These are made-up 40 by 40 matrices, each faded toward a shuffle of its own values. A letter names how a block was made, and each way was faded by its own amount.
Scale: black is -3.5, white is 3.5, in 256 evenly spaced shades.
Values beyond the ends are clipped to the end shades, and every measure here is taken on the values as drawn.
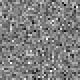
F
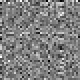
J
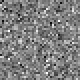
F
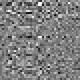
J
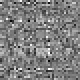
J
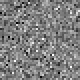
F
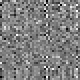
J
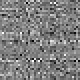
J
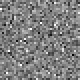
F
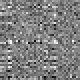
J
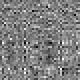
J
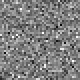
F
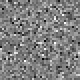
F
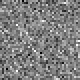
F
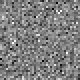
F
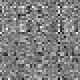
J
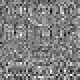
J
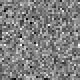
F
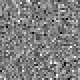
F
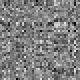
J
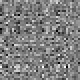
J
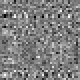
J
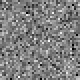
F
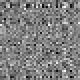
J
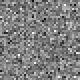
F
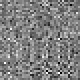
J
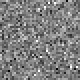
F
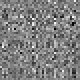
J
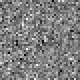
F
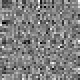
J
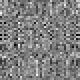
J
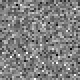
F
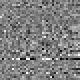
J
